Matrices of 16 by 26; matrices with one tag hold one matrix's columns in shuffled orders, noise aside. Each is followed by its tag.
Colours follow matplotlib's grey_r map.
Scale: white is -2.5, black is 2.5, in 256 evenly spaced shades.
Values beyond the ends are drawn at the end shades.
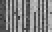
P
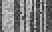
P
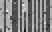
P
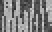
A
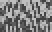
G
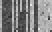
P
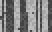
P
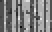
P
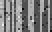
P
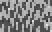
G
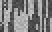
A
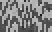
G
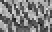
G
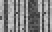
P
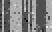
P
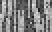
A
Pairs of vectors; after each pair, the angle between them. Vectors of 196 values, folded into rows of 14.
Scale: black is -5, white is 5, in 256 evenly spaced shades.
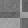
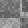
nearly parallel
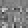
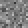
partly opposed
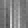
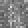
partly aligned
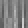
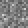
orthogonal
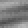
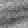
nearly parallel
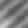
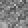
partly aligned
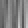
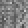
partly aligned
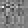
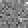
orthogonal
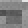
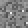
orthogonal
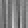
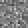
orthogonal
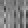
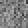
partly aligned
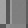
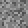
orthogonal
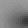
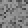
orthogonal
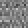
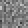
orthogonal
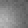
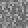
orthogonal
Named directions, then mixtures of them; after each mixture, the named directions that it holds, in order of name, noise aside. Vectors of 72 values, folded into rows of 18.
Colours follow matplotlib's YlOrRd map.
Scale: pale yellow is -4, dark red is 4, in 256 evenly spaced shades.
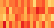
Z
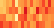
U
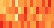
U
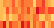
U, Z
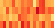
U, Z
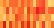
Z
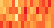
U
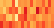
U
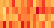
U, Z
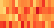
U, Z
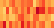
U, Z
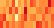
U, Z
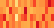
U, Z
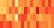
U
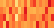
U, Z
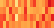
U, Z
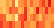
U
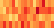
U, Z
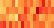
U, Z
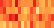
U, Z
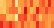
U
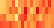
U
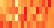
U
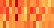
U, Z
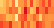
U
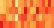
U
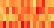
U, Z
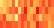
U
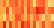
Z
